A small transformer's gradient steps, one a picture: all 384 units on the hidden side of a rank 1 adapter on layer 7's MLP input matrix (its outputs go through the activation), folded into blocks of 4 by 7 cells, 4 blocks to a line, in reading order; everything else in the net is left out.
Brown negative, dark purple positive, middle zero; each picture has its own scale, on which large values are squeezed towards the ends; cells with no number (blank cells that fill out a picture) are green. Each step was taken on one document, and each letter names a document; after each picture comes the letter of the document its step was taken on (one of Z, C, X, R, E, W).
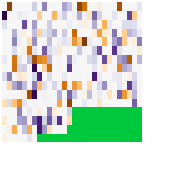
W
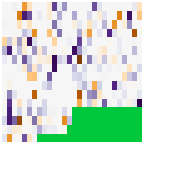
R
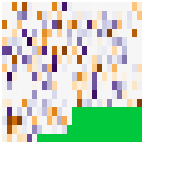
R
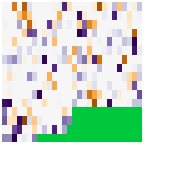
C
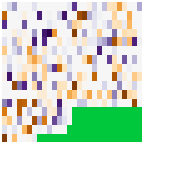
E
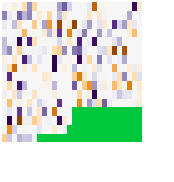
R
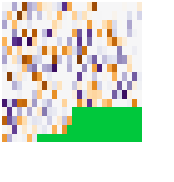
R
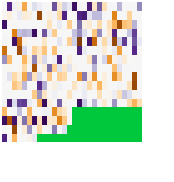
E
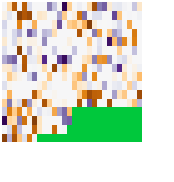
C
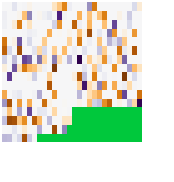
R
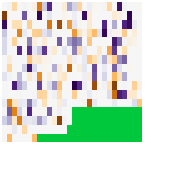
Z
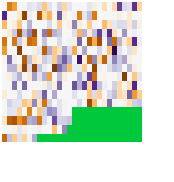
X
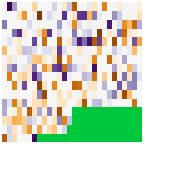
E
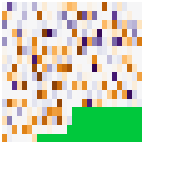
E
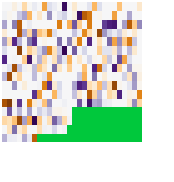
X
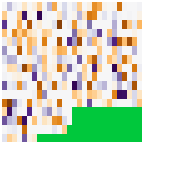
X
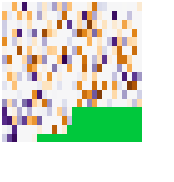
C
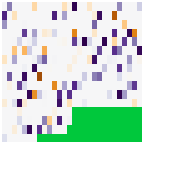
W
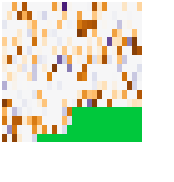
C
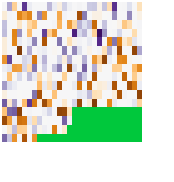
C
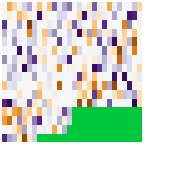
C
